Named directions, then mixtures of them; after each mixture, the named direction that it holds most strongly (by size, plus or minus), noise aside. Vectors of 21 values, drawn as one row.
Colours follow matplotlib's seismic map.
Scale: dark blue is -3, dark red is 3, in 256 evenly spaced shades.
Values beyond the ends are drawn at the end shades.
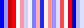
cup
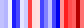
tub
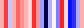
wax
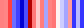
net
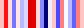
wax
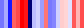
net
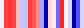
wax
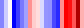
tub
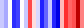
tub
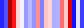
cup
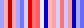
net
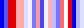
cup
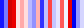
cup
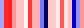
wax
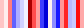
tub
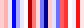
tub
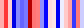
net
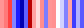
net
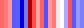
net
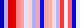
cup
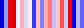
cup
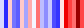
tub
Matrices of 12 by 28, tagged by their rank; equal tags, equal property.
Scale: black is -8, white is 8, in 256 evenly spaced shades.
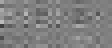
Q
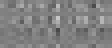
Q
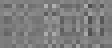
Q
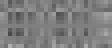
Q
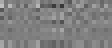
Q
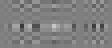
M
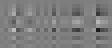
M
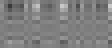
M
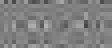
Q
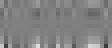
M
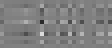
M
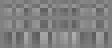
M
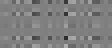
M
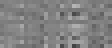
Q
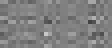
Q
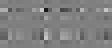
M
